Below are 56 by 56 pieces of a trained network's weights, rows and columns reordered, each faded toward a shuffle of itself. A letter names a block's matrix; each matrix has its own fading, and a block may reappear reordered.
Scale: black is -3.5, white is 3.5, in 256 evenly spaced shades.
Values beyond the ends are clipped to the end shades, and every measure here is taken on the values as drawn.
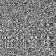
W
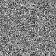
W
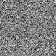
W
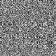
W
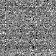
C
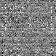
C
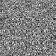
W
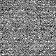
C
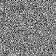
W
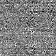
C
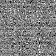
C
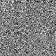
W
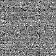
C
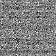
C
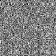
W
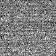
C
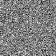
W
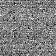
C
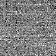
C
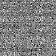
C
